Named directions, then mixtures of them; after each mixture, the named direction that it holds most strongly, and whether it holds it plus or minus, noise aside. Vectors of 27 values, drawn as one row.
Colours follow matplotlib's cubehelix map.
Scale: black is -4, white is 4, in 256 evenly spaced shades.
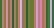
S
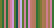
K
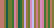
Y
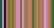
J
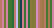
K, minus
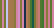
Y, minus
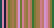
J, plus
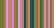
Y, minus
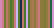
K, minus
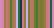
S, minus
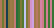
Y, plus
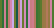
K, plus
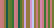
Y, plus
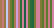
K, minus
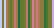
J, minus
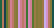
J, plus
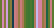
S, plus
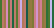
S, plus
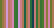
Y, minus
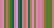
K, minus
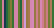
Y, plus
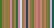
S, plus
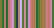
K, plus
